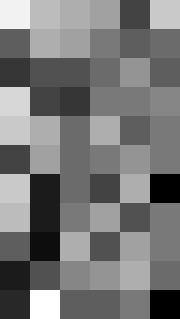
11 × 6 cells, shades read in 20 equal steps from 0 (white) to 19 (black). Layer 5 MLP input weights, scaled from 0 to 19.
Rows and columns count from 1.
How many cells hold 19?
2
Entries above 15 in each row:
0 0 0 0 0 0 2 1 1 1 2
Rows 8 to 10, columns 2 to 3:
17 10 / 18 6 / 13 9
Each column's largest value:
17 18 15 14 14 19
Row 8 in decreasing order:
17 13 10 10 7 5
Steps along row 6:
down up down down up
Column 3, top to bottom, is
6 7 13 15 11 11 11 10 6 9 12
